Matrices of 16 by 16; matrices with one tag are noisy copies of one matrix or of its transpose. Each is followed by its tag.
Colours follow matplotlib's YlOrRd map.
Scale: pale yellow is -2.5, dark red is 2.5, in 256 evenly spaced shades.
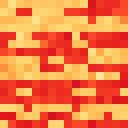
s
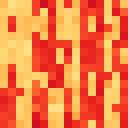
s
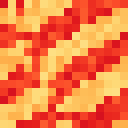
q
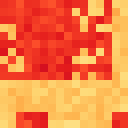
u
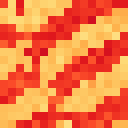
q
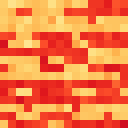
s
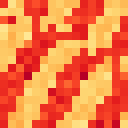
q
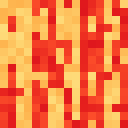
s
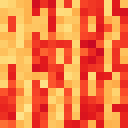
s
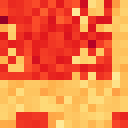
u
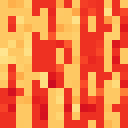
s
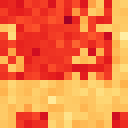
u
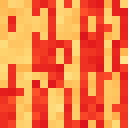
s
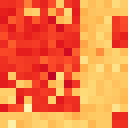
u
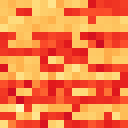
s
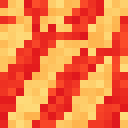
q
